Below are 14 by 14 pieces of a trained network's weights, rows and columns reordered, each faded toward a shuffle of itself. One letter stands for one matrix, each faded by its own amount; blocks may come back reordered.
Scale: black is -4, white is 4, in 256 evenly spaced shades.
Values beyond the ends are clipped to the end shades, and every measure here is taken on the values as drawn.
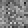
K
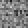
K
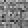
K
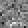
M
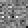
M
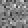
M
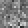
M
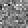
M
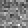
K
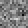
M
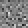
M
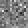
M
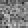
K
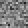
K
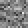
M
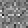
M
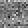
K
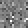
M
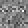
M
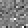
M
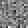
M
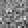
K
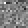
M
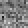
K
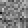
K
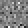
M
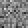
K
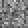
K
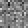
M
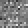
K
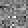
M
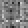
M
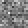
K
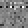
M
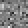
M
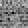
K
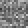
K
